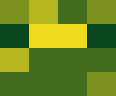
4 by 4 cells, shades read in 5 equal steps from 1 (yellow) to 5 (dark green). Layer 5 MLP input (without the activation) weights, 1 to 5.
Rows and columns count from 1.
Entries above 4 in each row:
0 2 0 0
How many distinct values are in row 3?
2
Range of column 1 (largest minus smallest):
3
